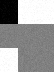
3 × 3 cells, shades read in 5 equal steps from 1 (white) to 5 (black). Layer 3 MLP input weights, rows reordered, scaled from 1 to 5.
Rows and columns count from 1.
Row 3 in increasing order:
1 3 3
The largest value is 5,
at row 1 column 1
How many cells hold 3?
5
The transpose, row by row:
5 3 1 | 1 3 3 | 1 3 3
